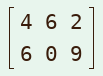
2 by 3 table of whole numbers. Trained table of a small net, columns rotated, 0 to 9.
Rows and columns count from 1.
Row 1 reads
4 6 2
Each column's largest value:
6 6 9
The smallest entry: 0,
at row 2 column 2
